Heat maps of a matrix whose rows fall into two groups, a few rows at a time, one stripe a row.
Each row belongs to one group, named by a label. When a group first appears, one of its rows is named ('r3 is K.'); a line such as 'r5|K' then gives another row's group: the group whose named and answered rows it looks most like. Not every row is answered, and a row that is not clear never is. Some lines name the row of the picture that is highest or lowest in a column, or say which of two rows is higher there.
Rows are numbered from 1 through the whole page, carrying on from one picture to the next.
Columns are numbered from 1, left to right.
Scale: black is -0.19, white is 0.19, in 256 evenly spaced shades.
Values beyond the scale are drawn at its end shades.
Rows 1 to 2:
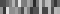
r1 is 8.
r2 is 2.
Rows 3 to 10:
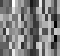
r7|2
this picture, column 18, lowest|9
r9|8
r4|8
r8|8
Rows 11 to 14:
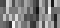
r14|8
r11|2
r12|2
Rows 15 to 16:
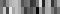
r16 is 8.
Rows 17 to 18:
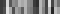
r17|2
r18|2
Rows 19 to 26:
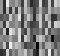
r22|2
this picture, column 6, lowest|20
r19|2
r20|2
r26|2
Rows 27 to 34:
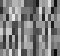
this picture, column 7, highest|34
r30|2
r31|2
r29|8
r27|8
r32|2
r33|2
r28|8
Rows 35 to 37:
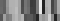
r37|8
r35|8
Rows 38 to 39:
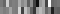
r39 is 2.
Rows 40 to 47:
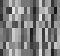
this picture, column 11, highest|43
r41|8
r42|8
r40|8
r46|2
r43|2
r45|8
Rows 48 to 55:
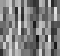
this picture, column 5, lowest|53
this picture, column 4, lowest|51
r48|2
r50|2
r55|8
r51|2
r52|8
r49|2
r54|8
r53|2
